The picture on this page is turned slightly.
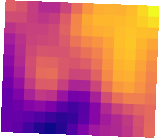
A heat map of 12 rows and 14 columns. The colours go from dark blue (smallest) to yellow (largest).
No regular stripes run through it. The halves do not mirror each other. The ninth with the highest average is the top right. There is an overall slope up to the top right.
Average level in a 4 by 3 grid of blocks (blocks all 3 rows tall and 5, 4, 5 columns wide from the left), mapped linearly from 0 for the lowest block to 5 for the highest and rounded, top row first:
2 4 5 / 2 3 5 / 2 2 4 / 0 0 2
